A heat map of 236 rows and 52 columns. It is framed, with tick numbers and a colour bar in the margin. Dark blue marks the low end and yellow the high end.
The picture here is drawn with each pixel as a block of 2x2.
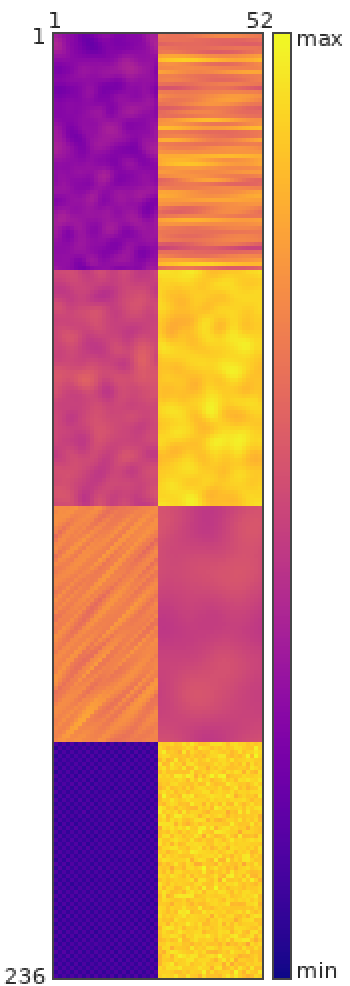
It is made of 4 by 2 panels. Panel 1,1: low, blotchy, faint in contrast. Panel 1,2: high, streaked across. Panel 2,1: middling, blotchy, faint in contrast. Panel 2,2: very high, blotchy, faint in contrast. Panel 3,1: high, slanting up to the right, faint in contrast. Panel 3,2: middling, smooth, faint in contrast. Panel 4,1: very low, checkered, faint in contrast. Panel 4,2: very high, fine-grained, faint in contrast.
